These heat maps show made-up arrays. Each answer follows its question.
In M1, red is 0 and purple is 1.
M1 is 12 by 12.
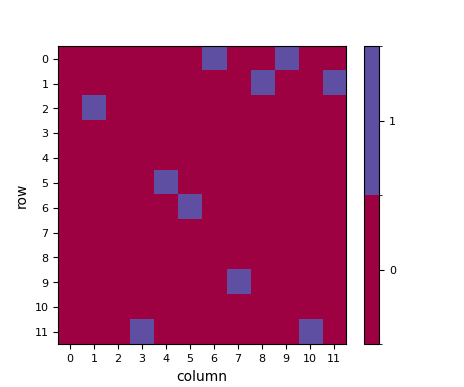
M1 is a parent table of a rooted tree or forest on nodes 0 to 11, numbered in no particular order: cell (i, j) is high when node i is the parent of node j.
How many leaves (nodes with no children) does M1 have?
5
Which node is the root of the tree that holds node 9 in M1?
0
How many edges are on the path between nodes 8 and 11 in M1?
2
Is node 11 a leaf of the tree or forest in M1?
no
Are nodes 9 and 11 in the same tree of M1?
no
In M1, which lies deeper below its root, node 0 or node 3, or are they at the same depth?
node 3
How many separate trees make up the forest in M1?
2
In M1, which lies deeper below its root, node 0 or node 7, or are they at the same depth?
node 7
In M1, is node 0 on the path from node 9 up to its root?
yes
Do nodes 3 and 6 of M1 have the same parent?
no
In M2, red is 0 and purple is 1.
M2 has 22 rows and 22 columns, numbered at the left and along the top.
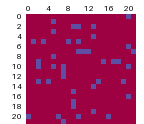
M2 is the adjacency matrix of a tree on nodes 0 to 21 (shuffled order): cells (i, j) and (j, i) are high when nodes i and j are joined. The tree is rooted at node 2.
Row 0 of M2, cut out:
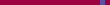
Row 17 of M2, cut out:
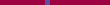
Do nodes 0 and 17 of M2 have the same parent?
no
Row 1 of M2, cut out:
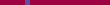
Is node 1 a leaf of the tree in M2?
yes
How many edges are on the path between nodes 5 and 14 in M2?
4
